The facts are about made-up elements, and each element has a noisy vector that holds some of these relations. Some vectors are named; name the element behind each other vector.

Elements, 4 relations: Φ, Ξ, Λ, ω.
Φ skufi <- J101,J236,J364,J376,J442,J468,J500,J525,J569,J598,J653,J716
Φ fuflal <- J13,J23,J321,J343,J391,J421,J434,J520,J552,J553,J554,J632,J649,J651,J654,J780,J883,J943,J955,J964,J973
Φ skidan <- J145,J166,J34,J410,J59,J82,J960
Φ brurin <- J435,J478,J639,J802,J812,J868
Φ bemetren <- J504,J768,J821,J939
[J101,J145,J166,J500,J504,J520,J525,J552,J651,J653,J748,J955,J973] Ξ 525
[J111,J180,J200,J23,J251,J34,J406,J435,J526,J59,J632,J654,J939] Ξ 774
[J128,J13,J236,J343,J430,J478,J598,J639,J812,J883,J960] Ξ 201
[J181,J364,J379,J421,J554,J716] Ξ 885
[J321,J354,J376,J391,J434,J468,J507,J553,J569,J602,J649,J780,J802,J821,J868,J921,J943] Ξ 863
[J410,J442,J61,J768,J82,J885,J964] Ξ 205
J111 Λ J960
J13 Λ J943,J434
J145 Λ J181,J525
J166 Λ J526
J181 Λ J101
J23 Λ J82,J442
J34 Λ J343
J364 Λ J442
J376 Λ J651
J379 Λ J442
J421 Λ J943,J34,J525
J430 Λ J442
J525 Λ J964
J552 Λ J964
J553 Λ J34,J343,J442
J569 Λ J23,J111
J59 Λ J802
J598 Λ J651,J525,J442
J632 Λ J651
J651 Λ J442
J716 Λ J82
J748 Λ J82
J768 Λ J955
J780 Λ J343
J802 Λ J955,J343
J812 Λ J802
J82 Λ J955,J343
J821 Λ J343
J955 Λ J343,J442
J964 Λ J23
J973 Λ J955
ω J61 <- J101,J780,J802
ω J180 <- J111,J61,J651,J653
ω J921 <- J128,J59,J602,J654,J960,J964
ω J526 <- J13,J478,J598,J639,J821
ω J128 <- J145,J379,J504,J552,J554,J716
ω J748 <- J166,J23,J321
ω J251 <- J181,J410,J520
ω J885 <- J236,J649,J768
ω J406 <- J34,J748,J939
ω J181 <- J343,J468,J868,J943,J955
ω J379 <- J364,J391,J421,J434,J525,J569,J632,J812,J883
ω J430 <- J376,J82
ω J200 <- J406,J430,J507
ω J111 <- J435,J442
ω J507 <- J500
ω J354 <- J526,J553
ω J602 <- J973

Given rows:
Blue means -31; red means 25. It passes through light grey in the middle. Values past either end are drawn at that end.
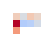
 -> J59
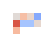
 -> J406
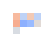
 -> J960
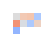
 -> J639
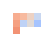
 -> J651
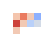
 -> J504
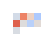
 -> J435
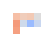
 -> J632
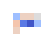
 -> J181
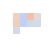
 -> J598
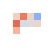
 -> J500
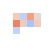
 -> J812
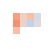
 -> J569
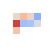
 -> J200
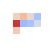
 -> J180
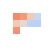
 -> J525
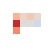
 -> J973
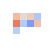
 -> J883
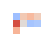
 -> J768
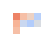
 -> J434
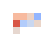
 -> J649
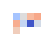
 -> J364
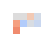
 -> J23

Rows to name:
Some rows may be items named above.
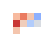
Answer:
J504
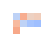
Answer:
J442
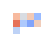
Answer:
J128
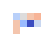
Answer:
J421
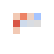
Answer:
J653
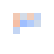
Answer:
J13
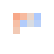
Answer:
J943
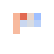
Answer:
J101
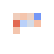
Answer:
J321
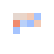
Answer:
J236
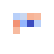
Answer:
J379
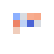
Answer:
J716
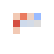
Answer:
J653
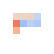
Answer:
J111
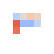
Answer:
J82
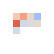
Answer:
J468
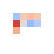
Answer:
J768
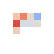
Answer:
J653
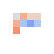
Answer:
J964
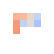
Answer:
J651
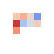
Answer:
J166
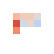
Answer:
J955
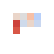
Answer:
J748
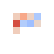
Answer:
J654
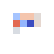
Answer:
J554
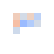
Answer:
J13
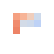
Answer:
J552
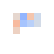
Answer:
J430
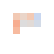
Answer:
J376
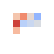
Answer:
J520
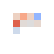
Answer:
J868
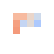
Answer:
J651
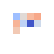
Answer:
J364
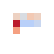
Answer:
J59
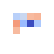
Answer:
J379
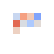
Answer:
J939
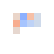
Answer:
J430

